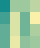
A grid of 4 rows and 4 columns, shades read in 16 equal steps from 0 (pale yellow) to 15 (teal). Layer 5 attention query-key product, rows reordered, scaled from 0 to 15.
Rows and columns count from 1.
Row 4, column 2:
1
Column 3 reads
6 9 9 7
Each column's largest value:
15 6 9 6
